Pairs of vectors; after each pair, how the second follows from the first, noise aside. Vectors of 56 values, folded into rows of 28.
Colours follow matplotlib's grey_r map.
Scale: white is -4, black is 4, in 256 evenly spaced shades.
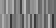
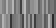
copied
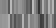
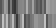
reversed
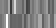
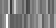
copied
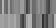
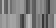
copied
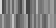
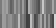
reversed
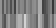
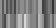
copied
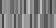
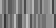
reversed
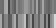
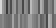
reversed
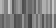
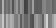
reversed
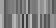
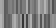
copied
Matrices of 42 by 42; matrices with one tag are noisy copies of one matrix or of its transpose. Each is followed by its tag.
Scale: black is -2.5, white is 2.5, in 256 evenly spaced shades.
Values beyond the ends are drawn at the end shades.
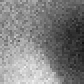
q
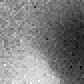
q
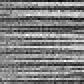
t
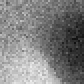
q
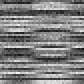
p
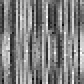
p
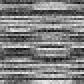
p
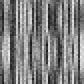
p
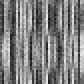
p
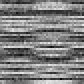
p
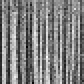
t
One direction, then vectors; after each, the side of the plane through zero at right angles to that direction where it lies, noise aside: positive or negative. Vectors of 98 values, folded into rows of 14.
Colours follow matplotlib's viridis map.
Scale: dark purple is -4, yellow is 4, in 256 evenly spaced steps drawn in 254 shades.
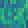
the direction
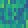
negative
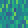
negative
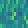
negative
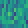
positive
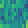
negative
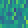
negative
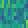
negative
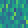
negative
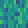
positive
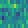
negative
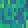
negative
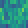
positive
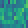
positive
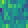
negative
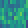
positive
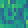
negative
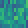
positive
